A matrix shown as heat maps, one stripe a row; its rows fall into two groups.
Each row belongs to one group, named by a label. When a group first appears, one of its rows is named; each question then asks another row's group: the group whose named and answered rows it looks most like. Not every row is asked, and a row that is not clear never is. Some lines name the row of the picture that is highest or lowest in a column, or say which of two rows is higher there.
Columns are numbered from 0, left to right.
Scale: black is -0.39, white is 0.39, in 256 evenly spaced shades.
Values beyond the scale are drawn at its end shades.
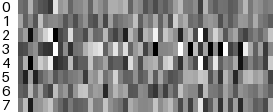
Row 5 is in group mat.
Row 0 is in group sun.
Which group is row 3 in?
sun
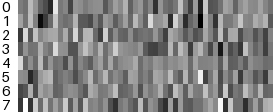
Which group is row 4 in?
mat
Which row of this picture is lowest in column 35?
2
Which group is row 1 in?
sun
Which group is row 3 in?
sun
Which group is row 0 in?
sun
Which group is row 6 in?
mat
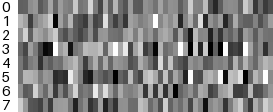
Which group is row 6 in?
mat
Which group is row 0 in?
mat
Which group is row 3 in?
sun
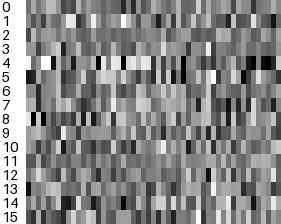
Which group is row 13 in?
mat
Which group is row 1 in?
sun
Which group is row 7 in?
sun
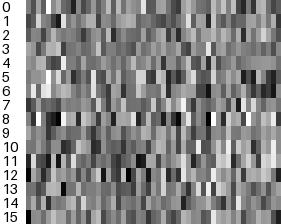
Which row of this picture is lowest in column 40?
7
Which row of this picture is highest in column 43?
7
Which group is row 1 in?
sun
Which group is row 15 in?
mat
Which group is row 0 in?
mat
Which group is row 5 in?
mat
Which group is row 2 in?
mat
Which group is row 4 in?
sun
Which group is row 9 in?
sun
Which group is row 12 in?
mat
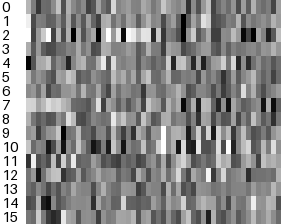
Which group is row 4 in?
mat
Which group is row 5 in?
sun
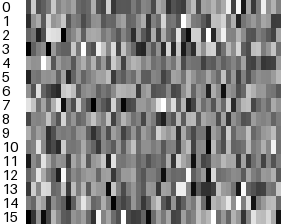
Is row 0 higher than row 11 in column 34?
No
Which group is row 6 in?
sun
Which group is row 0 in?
mat
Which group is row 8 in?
sun
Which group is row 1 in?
mat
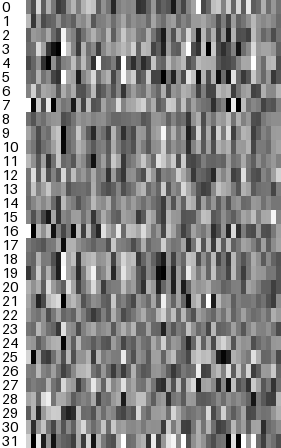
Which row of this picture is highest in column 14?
4
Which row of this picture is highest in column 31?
31
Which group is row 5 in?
sun
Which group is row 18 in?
sun
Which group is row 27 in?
sun
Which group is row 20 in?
sun
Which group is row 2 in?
sun
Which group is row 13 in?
mat
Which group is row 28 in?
mat
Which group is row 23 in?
sun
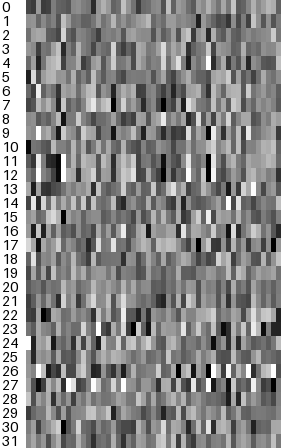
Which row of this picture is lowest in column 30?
26
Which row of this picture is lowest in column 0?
10
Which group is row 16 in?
mat
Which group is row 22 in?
mat
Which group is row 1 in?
sun
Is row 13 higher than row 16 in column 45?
Yes
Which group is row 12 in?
sun
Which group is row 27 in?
sun
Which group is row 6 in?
sun
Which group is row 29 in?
sun
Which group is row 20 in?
sun
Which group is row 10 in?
mat
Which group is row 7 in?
sun
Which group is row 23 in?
mat
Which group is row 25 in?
mat
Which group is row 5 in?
mat
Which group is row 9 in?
sun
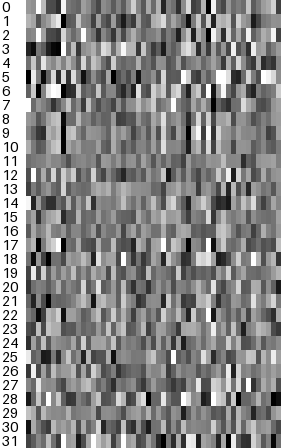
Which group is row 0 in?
sun
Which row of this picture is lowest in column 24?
28
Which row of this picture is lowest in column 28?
12
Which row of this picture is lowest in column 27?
31
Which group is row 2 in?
sun
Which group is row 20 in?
mat
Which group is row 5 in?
mat
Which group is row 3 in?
sun
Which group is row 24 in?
mat
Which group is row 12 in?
mat
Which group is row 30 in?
mat
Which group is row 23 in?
mat
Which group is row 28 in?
mat
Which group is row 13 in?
sun
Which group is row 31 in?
sun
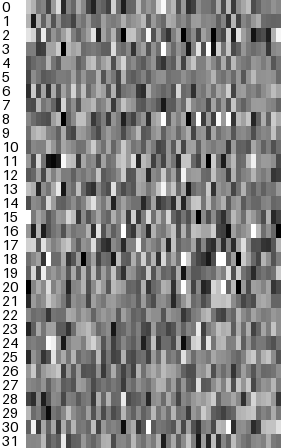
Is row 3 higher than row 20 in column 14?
No
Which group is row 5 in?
mat
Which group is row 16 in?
mat
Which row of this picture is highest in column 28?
15
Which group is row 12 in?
mat
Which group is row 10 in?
sun
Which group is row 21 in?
mat
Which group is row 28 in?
mat
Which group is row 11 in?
sun
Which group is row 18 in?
mat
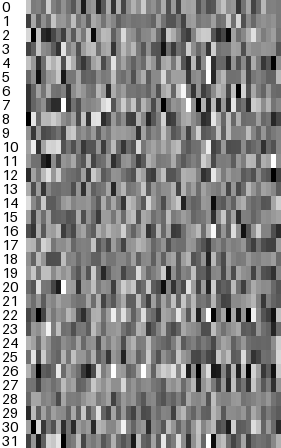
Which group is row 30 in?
mat
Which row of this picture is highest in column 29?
26
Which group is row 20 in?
sun
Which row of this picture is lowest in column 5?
7
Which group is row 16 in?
mat
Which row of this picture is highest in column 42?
1
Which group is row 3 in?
sun
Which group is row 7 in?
sun
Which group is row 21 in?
mat
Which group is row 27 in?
sun
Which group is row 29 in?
mat
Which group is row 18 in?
sun
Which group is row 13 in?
mat
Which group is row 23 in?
mat
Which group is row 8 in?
mat
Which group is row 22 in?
sun
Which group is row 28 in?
sun
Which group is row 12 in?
mat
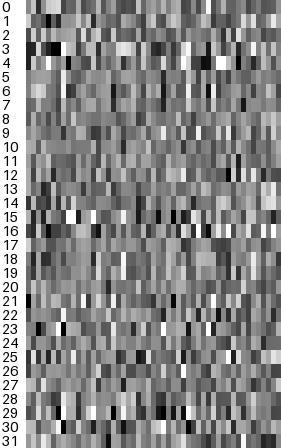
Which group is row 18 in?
mat
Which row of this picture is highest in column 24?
25
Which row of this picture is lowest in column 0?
21
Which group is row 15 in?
sun
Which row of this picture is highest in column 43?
31
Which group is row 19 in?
mat
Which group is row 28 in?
sun
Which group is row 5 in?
sun
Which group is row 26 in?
mat
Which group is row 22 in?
sun
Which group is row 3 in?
sun
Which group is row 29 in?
sun
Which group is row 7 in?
sun
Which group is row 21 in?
mat
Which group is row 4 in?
mat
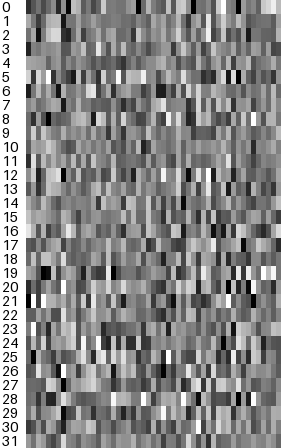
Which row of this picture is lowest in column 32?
12
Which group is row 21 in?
mat
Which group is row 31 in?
sun
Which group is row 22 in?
sun
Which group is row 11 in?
mat
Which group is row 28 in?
sun
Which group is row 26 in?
sun
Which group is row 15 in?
sun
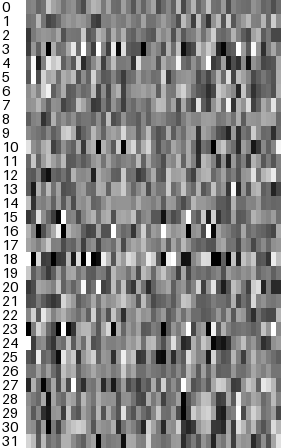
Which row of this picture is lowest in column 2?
16
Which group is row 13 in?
mat
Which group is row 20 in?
mat
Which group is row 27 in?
mat
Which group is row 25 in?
sun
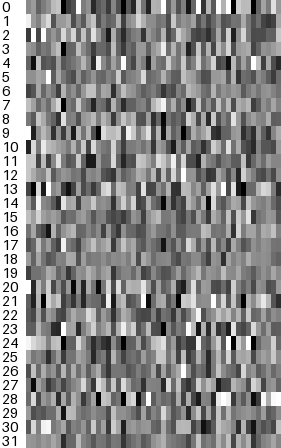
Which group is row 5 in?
mat
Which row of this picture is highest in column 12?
22
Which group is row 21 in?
mat
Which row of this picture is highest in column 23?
21
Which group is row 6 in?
sun
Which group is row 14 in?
sun
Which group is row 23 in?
sun
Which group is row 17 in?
sun
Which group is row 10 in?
mat
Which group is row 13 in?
mat
